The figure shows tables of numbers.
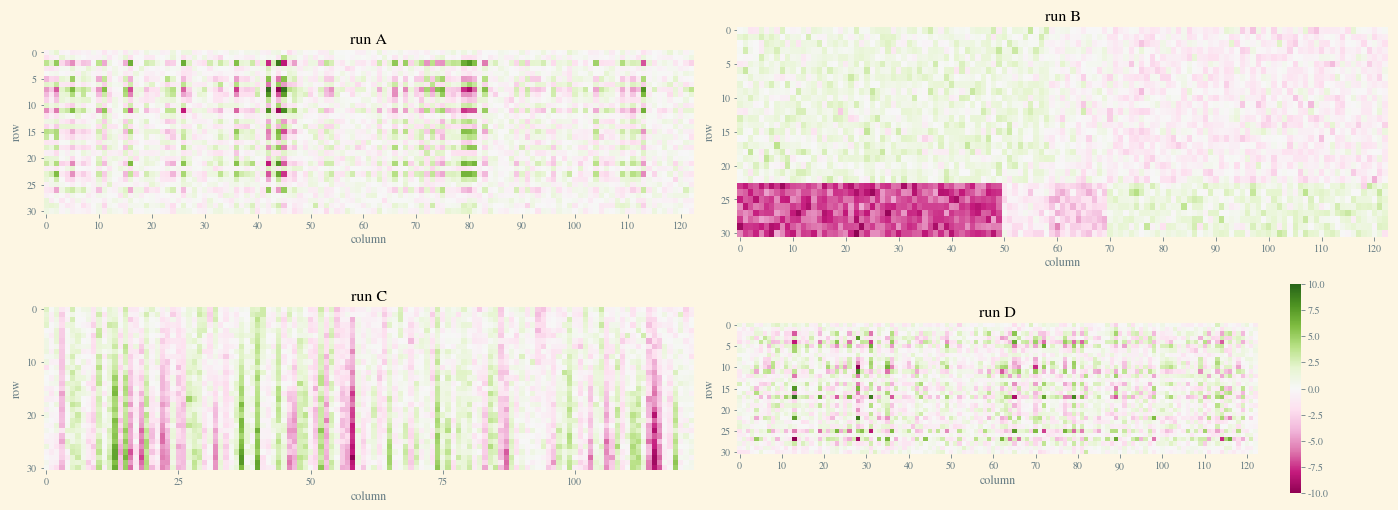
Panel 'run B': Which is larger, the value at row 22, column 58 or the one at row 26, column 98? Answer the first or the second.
the second
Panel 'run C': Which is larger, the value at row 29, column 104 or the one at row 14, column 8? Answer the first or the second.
the first
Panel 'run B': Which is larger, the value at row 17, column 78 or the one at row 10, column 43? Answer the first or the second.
the second
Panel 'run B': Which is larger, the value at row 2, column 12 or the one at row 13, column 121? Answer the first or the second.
the first
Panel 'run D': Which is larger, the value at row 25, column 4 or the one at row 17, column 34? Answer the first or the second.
the second
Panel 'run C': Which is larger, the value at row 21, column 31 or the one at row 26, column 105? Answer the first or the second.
the second
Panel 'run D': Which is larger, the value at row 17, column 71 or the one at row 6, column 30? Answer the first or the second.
the first
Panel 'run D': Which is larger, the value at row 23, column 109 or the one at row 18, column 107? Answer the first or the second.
the second
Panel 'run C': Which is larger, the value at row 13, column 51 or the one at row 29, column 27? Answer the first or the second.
the second
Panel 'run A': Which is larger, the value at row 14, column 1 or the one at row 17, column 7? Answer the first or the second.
the second
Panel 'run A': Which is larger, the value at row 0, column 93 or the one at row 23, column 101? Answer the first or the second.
the first
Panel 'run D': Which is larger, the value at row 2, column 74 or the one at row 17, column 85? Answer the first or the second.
the second
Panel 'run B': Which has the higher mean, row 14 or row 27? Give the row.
14
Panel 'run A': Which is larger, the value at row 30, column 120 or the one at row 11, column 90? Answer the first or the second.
the first
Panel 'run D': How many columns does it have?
123
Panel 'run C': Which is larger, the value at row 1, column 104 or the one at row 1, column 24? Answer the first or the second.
the first
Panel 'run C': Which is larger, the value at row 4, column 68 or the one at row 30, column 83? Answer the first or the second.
the first
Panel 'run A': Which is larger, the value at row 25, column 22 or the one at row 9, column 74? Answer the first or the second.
the second
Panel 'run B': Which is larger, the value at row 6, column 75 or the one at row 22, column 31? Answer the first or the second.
the second
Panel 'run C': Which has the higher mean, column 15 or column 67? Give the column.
15
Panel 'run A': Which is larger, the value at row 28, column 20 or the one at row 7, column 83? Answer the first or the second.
the second
